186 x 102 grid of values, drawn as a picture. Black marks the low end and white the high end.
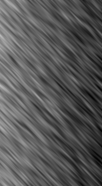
Values rise toward the left. Streaks slant down to the right. No single row or column stands out from its neighbours.
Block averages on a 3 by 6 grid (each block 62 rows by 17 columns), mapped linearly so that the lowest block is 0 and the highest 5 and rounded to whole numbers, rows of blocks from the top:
543211 | 543210 | 543210
